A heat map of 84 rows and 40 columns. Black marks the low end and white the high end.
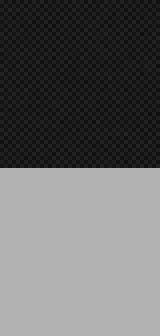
The table splits into 2 rows of 1 panel. Panel 1,1: very low, checkered, faint in contrast. Panel 2,1: high, flat.
